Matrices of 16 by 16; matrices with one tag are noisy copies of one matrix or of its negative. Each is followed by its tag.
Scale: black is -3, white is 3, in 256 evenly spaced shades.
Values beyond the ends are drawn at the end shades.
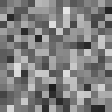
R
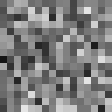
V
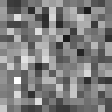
V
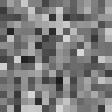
V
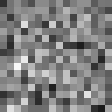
R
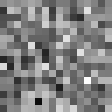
V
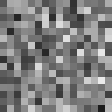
V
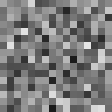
R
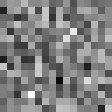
V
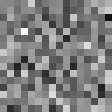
R
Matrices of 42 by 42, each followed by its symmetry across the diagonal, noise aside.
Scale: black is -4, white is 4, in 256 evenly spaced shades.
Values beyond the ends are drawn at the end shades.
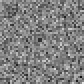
symmetric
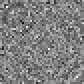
symmetric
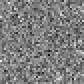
neither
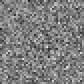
symmetric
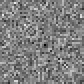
symmetric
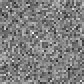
symmetric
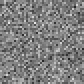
antisymmetric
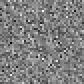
antisymmetric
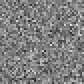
antisymmetric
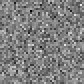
neither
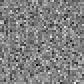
neither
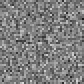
neither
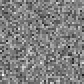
neither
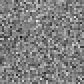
antisymmetric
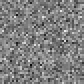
antisymmetric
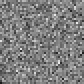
neither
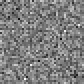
symmetric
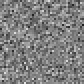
antisymmetric
